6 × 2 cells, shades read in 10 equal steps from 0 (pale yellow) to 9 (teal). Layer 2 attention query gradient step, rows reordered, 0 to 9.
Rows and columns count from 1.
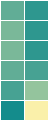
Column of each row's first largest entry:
2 2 2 2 1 1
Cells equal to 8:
3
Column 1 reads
6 5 5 6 7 9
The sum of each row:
14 13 13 13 11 9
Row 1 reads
6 8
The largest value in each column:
9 8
